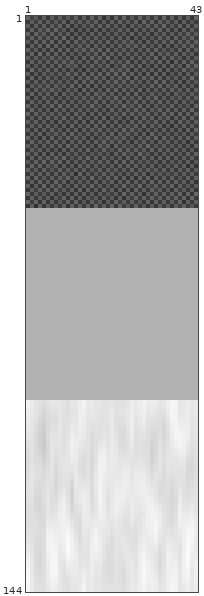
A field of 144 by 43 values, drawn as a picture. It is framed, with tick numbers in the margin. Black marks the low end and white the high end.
The table splits into 3 rows of 1 panel. Panel 1,1: low, checkered. Panel 2,1: high, flat. Panel 3,1: very high, streaked downward, faint in contrast.
